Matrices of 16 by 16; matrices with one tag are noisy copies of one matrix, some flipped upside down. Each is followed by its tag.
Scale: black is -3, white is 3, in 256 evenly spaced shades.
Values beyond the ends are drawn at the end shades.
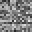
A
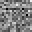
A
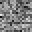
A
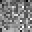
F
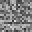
A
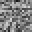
A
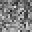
F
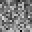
F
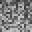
F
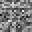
A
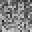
F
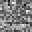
A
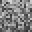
F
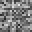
A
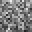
F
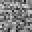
A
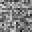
A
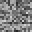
A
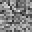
A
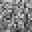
F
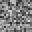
A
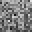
F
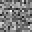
A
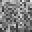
F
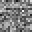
A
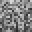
F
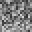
F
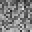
F
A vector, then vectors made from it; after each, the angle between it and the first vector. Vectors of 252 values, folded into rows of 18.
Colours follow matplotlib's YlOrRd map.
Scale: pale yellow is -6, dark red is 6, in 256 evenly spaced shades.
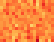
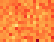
partly aligned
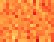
nearly parallel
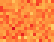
partly opposed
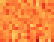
nearly parallel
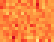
nearly opposite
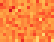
partly opposed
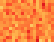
nearly parallel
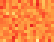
nearly opposite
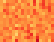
nearly parallel
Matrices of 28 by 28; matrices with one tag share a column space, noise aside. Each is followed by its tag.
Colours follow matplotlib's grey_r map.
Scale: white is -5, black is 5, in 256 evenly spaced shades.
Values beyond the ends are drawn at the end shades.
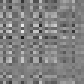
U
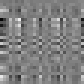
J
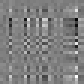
J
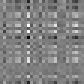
U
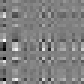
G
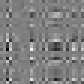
G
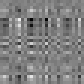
J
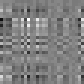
J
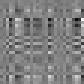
J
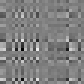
G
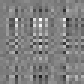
J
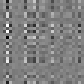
U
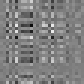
U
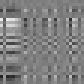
J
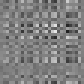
U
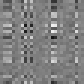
U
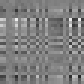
J
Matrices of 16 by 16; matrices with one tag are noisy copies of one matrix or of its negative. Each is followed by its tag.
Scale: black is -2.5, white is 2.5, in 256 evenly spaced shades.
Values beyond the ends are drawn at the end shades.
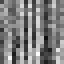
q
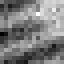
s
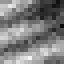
s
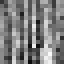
q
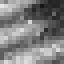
s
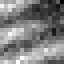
s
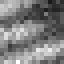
s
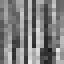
q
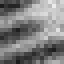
s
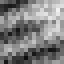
s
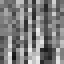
q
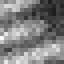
s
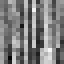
q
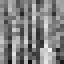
q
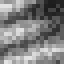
s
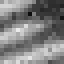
s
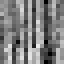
q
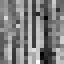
q
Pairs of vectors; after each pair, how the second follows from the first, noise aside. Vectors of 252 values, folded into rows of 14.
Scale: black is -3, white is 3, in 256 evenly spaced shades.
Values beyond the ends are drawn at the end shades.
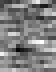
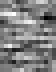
wrapped around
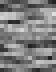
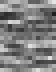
negated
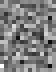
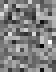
wrapped around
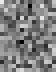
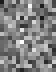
negated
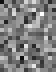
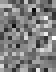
wrapped around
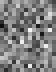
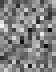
negated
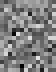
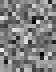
wrapped around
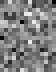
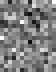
negated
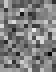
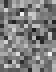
negated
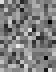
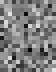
wrapped around
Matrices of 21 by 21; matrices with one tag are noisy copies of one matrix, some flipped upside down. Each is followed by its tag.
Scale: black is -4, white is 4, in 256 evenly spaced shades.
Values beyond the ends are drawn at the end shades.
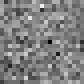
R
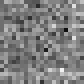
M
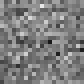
R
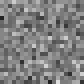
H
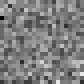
H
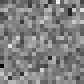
H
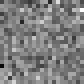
H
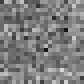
M
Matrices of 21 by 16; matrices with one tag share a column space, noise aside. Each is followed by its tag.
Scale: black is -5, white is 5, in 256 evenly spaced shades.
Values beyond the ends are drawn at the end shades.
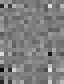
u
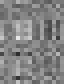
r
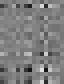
u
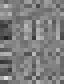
r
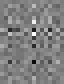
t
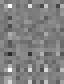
u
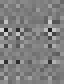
t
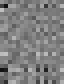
u
